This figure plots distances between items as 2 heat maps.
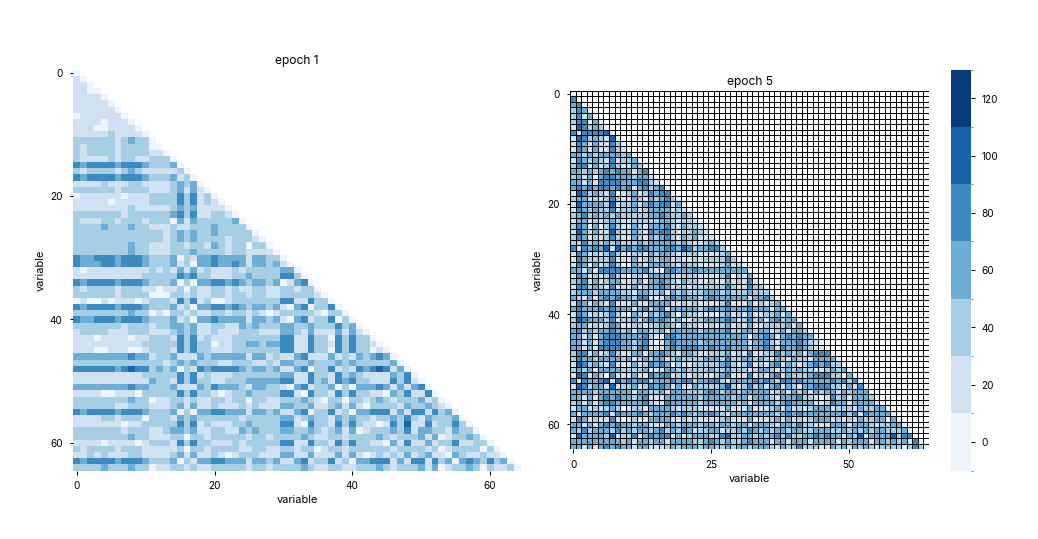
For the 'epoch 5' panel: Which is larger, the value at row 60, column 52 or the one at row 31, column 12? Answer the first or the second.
the first
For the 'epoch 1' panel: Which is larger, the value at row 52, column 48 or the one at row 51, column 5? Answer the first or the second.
the first
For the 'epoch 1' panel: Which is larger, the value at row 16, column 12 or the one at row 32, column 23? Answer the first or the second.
the second
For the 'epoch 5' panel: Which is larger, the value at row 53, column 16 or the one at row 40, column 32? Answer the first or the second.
the first
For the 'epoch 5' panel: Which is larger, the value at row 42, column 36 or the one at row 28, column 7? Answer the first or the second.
the first
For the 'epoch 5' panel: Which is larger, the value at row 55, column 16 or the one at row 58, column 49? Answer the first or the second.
the second
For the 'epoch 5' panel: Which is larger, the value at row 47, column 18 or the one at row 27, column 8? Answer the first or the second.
the second
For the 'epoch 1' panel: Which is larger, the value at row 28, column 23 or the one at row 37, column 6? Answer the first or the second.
the first
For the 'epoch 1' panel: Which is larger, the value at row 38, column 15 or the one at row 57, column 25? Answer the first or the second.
the second
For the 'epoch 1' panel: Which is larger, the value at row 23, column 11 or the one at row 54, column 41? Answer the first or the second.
the first
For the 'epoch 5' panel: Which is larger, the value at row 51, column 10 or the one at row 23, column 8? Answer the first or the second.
the second
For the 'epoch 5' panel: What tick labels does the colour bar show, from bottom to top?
0, 20, 40, 60, 80, 100, 120
